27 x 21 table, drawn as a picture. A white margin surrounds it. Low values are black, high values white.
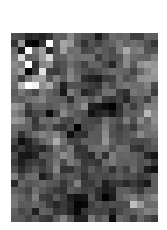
Mirror symmetry: none. Ninth with the lowest average: bottom middle. Odd patch: rougher, in the top left. Ninth with the highest average: top left. Stripes: none.
